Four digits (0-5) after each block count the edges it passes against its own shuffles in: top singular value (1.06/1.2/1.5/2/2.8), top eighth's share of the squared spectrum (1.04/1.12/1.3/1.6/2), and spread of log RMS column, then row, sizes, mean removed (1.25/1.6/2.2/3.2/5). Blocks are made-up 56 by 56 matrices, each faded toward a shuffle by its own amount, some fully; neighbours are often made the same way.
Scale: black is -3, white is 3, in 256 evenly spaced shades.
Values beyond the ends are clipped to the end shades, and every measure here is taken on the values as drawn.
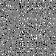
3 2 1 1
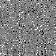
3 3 2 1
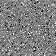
0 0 0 0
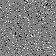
0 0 0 0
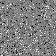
2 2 0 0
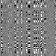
4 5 4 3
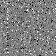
2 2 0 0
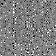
3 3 2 1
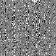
2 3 3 0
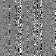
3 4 4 0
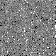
1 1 1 0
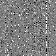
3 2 2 0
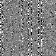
2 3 3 0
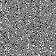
1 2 2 0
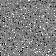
0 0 0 0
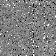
2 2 1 0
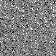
2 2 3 0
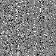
1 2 2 0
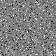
0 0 0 0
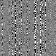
2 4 4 0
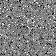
0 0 0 0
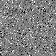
1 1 0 0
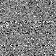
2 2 0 2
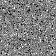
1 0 0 0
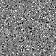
2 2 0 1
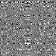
4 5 2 3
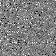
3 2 0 1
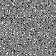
2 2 0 1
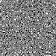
3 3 1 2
